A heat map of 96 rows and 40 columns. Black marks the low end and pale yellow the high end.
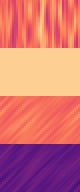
It is made of 4 by 1 panels. Panel 1,1: high, streaked downward. Panel 2,1: very high, flat. Panel 3,1: high, slanting up to the right, faint in contrast. Panel 4,1: low, slanting up to the right, faint in contrast.
